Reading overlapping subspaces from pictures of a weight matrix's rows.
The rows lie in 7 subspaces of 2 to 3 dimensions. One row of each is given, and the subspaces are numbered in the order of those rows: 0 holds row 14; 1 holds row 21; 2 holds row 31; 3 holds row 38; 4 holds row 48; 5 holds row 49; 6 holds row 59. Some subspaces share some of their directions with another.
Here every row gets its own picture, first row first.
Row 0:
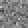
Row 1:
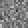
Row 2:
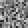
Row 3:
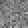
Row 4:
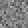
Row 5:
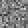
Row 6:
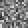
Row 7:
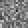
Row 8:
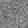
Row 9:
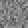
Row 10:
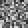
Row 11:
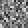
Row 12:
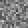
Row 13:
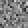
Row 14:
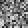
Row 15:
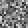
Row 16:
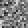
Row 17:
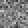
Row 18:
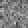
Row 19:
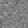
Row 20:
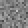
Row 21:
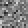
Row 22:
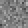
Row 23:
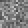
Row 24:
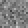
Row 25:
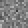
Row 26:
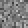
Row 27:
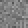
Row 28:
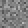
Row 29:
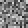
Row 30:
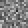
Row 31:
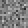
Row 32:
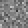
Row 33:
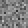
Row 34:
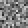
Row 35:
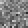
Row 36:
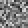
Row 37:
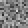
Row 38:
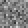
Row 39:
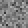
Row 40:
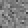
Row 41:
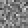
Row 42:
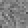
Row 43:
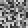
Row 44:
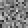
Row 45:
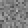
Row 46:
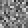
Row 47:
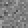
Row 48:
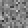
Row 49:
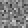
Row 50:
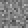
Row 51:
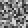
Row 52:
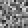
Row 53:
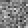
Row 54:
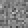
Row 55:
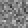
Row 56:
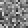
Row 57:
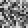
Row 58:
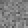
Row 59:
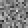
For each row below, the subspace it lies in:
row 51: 5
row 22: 4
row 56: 0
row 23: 6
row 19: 1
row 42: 3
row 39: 2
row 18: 3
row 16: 1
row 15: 2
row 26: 0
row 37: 5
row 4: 2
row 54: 3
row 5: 2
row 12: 4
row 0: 3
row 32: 5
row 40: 3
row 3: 0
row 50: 5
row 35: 0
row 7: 6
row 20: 6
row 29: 0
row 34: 4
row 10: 0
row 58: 0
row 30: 4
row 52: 4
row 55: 5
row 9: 5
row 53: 6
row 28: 4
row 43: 1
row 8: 6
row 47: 1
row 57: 3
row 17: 3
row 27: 0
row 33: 2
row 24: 3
